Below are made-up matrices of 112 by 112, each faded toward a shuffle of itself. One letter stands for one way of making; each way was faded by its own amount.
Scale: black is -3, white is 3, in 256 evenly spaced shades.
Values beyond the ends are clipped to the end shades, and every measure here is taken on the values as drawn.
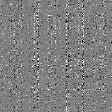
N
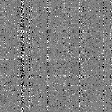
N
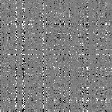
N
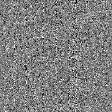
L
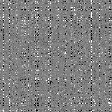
N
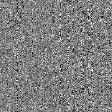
L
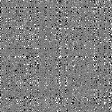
N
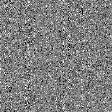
L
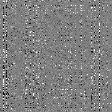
N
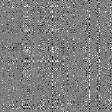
N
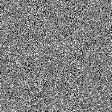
L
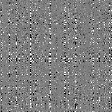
N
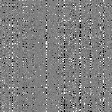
N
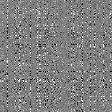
N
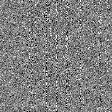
L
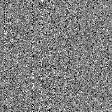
L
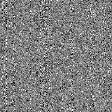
L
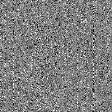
L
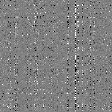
N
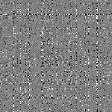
N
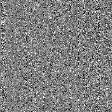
L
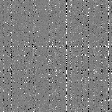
N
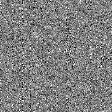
L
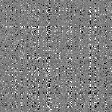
N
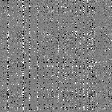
N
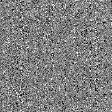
L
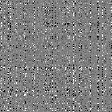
N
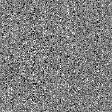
L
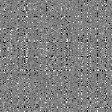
N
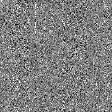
L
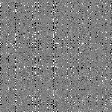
N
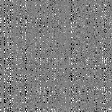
N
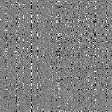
N
